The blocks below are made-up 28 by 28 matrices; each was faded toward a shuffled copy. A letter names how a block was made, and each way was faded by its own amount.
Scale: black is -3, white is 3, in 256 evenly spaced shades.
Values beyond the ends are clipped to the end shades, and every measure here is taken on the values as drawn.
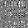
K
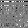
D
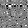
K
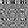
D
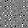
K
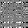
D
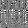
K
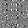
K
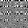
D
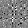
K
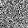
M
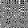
K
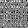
K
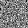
M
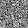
M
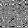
K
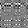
D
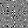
K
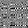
D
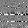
D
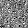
M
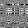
D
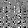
K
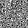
M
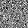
M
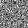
M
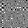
K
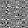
K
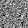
M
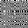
D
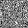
M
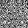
M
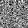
M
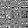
K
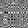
D
